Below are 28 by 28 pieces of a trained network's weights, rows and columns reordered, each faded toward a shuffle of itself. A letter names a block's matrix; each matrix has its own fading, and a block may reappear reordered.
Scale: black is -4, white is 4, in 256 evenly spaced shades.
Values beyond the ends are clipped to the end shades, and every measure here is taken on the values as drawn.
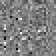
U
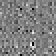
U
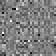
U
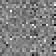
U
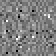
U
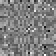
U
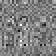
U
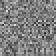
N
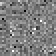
U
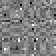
U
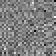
U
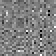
U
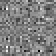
U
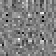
U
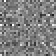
N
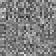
N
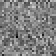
N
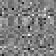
U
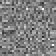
N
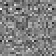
N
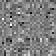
U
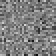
N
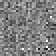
N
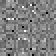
U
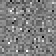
U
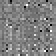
U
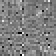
U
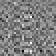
U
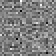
U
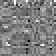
U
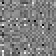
U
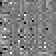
U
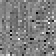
U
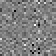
U
